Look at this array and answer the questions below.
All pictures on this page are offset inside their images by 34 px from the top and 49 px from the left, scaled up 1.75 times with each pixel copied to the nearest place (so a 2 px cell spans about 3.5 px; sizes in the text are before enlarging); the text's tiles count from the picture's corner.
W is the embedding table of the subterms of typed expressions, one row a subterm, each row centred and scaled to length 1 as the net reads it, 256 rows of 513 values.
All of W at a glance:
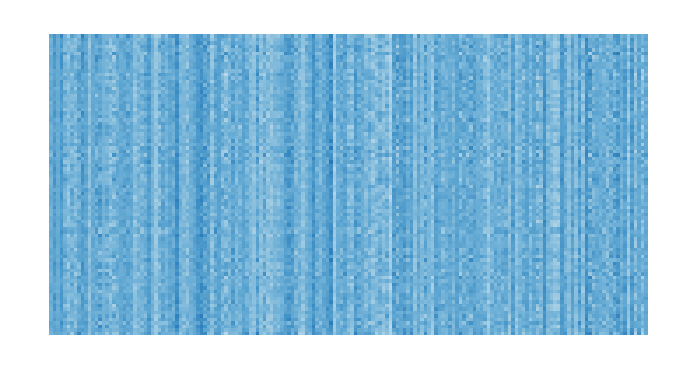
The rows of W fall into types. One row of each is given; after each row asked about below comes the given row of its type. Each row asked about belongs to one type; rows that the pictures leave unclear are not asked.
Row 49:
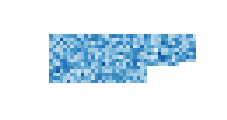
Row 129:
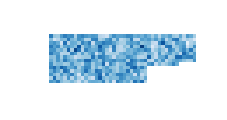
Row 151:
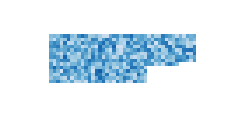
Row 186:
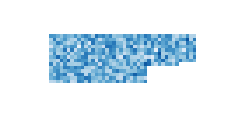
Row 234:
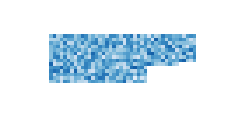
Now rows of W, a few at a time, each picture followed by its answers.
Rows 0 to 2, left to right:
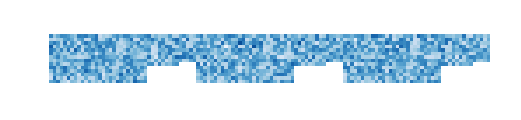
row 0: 129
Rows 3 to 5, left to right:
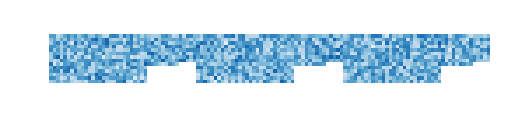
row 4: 151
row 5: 151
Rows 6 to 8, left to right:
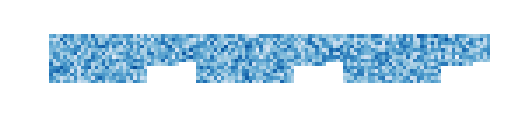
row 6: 234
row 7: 151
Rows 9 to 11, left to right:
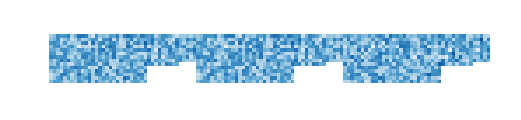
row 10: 151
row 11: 186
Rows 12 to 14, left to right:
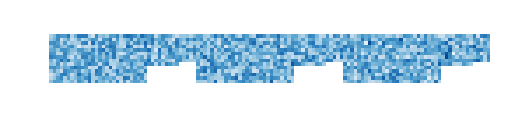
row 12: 151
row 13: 49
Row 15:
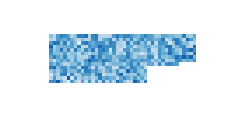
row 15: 151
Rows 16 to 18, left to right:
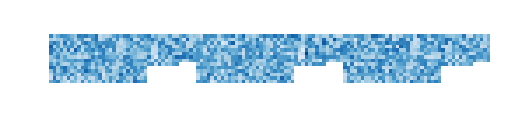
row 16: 129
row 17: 151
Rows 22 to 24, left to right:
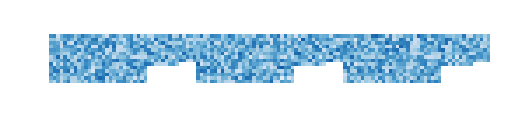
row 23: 234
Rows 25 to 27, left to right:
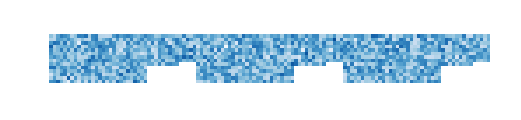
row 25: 151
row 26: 186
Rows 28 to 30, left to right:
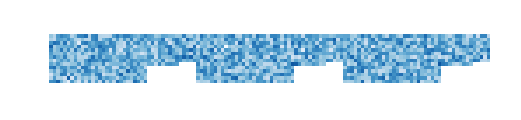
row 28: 151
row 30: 49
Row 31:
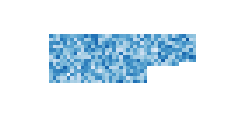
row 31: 129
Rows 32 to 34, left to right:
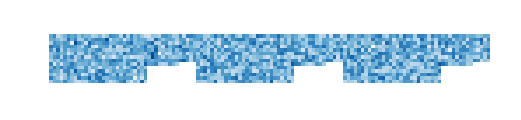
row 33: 49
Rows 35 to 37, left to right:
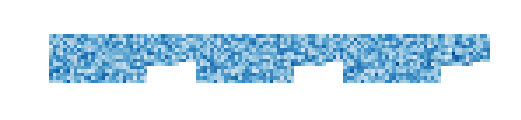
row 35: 234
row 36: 49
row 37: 49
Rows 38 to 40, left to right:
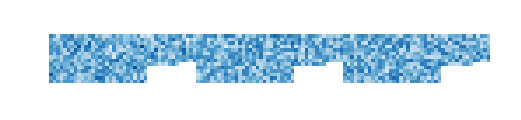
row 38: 129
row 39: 151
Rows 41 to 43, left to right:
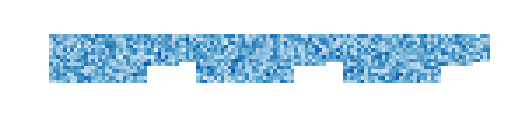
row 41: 186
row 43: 234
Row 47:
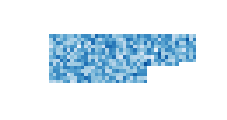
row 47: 186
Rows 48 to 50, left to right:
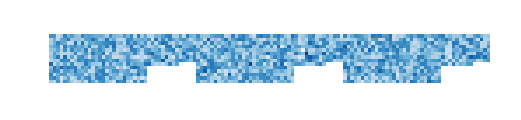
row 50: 129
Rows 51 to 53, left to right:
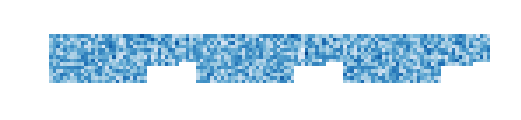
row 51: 186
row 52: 151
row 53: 186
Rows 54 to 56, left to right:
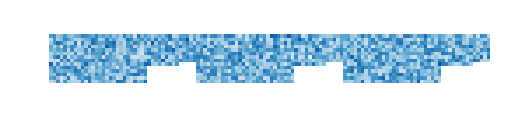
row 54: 186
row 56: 49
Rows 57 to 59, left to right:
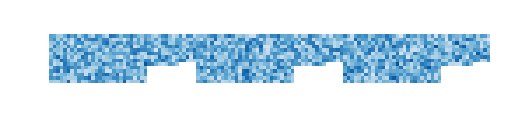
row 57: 49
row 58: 151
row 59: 129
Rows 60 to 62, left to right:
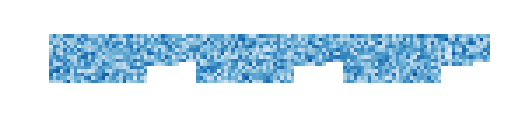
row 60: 234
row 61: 49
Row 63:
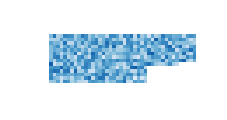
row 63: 234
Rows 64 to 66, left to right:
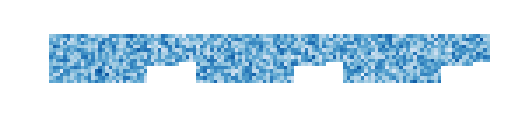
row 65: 186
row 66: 129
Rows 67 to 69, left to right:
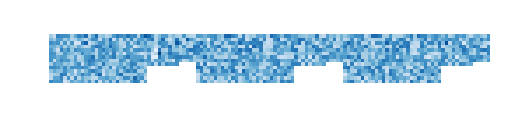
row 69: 151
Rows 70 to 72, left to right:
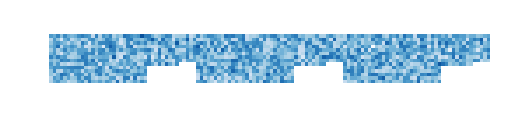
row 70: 186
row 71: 129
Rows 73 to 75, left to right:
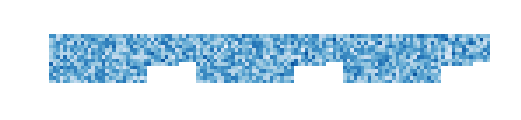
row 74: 186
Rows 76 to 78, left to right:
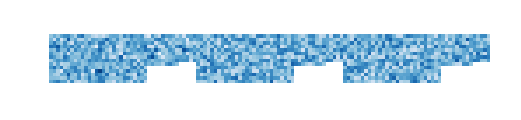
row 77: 49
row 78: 49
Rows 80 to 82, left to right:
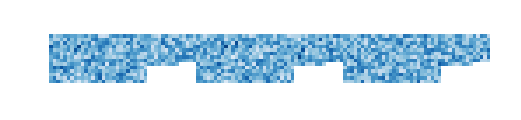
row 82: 49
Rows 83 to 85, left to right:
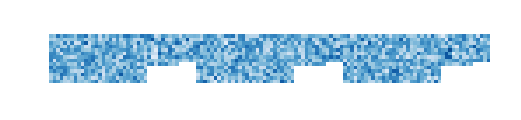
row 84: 151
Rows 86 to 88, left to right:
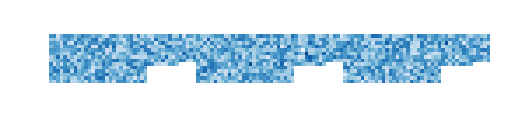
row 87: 49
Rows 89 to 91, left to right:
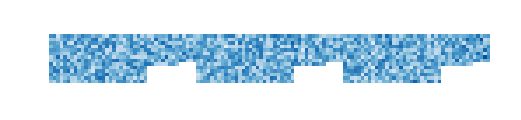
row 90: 151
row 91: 234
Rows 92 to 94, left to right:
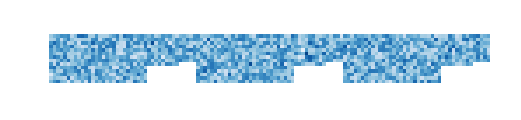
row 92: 151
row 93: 49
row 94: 129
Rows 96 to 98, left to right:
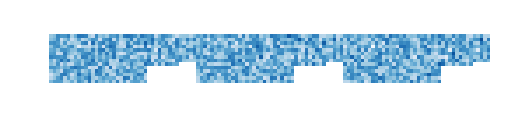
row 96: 151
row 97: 186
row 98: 186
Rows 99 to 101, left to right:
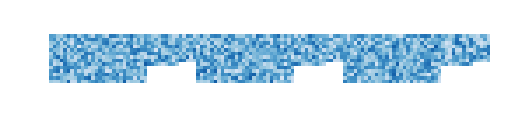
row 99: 49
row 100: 234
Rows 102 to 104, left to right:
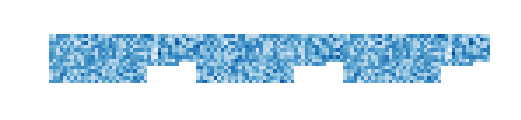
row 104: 151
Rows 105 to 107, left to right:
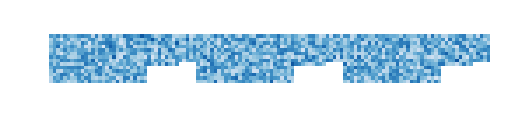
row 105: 186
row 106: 49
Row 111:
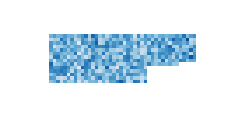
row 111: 234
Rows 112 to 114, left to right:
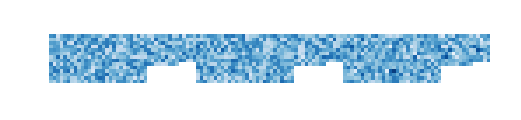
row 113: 129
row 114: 151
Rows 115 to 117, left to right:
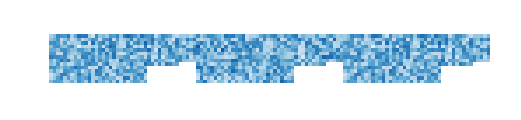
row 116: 129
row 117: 151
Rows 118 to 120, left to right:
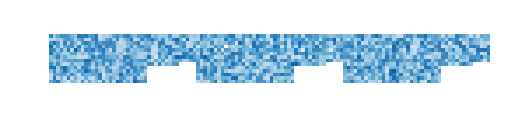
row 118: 129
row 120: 151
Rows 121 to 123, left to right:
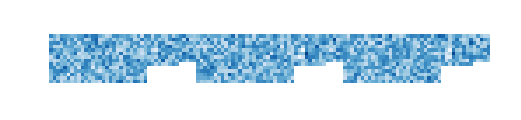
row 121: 129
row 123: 151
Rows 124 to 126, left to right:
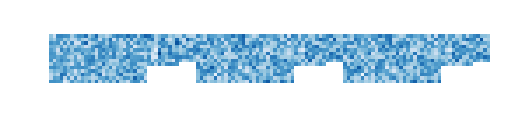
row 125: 129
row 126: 129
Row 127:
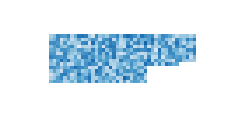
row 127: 151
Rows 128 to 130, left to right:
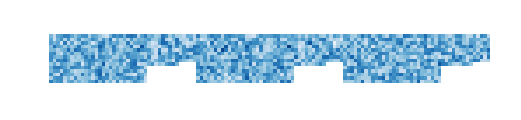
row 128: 151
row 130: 49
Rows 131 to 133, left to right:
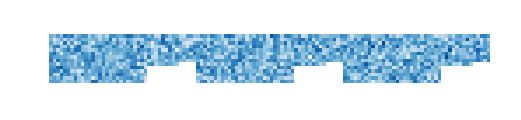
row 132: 234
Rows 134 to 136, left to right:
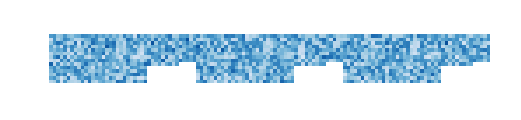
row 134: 186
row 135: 129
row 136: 151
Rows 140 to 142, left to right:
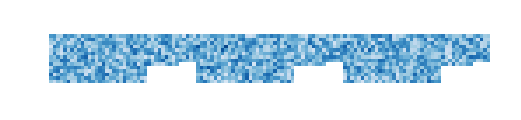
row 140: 186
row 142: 129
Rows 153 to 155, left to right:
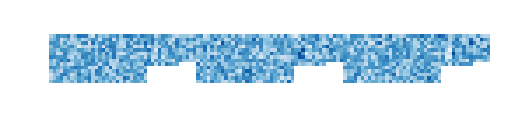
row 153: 151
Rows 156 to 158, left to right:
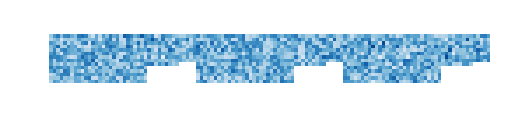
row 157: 129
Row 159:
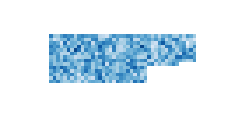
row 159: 129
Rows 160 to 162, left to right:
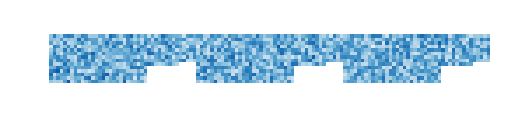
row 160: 234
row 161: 186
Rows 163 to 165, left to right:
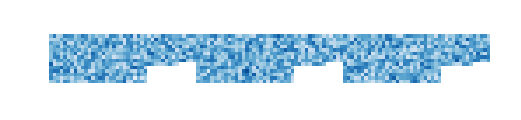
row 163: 234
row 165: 49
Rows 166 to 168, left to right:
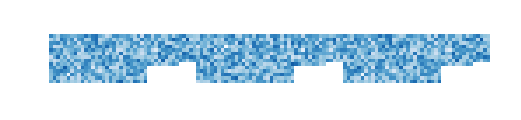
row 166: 129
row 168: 129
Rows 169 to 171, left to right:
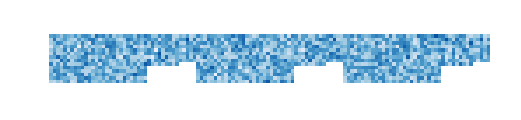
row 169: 186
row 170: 129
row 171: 186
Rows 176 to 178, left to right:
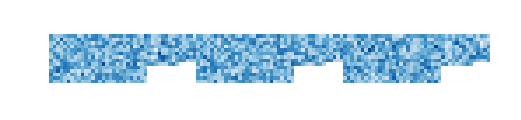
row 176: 49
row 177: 49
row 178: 129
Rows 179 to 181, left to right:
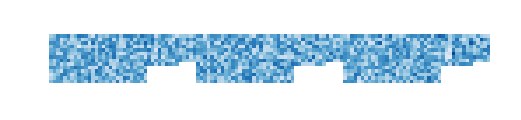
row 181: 151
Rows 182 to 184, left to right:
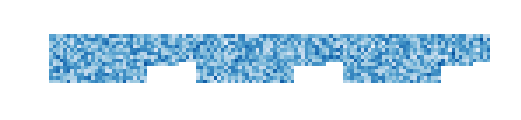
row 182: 49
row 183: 151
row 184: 186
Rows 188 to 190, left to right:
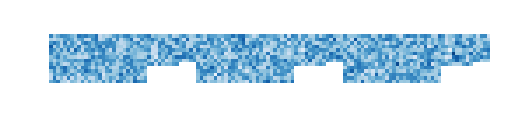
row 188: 129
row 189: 129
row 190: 49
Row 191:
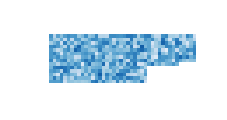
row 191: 49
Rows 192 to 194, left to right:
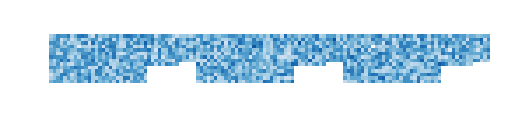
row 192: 151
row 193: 186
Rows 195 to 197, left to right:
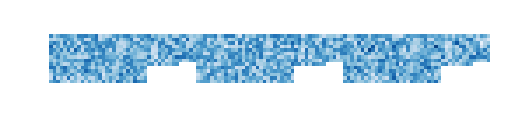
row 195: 129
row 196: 151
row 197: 129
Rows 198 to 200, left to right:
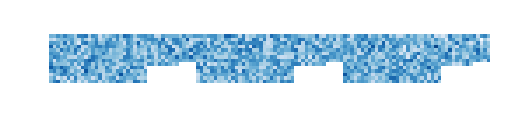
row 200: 129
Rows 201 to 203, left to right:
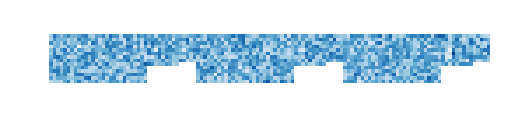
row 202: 129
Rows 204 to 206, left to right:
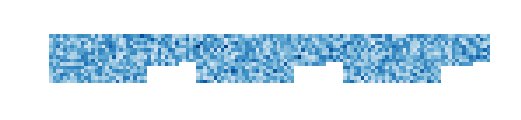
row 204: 186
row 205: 151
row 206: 151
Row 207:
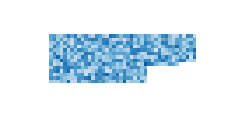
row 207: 49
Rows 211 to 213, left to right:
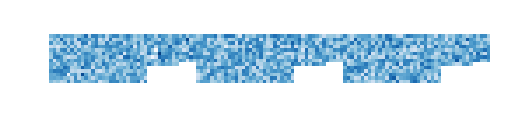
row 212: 151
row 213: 49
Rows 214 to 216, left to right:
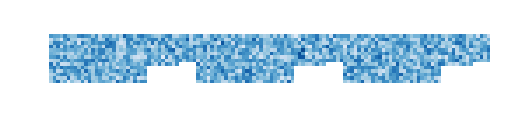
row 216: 186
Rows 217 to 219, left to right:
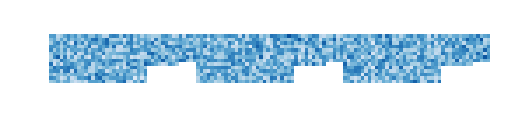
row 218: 186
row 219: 234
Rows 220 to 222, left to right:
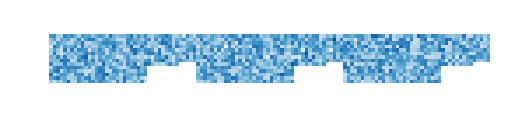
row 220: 186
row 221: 186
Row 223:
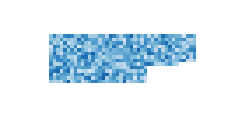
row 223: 234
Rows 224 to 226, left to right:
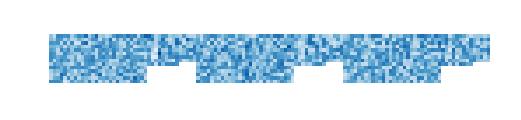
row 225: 151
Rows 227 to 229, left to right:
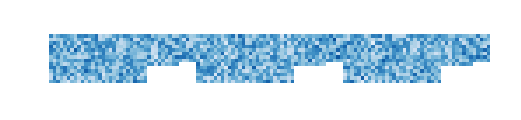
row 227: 129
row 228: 234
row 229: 151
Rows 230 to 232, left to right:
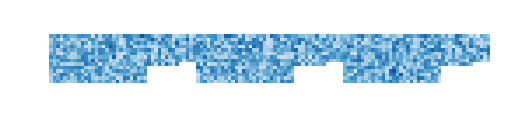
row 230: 186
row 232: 151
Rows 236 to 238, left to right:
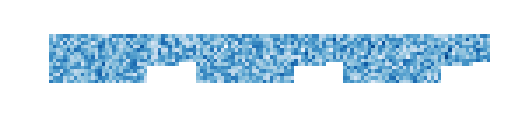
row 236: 151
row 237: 186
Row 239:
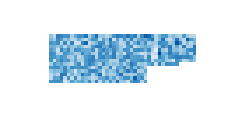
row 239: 151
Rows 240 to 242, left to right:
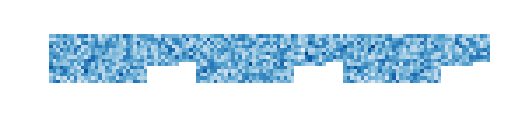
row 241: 49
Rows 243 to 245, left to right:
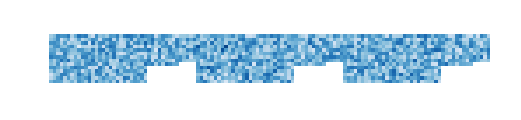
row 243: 151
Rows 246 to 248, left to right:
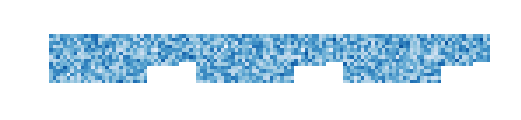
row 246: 129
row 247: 186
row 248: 186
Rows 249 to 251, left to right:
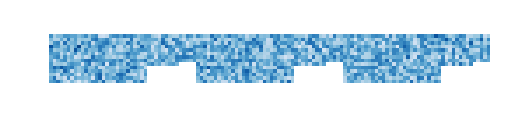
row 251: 186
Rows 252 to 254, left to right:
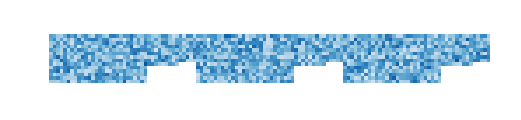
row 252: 49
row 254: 49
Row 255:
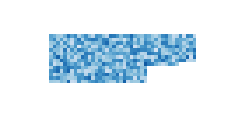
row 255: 49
